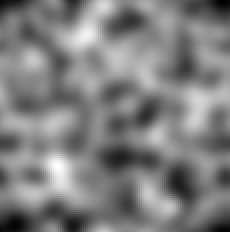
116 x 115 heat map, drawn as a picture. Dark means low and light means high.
Grain: smooth. Lone odd cells: none. Odd rows or columns: none.
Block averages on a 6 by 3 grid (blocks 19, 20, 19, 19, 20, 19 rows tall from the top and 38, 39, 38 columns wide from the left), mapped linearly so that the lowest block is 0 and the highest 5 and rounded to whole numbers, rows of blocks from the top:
131 / 352 / 224 / 313 / 511 / 021
